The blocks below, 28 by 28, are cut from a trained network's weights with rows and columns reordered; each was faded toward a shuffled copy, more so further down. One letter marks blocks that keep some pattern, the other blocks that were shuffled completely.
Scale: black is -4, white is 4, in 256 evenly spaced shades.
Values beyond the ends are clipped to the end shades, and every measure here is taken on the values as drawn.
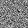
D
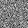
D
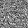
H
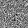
D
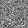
H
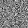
H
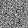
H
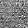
H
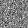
D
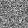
H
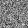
D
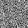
H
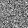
D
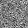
D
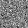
D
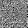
H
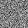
D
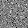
D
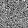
D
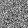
D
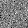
D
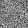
D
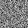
D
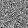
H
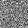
H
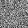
H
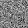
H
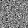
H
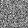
D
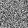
D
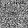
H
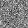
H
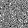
D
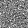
D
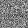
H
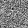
D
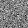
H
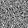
D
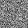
H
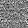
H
